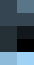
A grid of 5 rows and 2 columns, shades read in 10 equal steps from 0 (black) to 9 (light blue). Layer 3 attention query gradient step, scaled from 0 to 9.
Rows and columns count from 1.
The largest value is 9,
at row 5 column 2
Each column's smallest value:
2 0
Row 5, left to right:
8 9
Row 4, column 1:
2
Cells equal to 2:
2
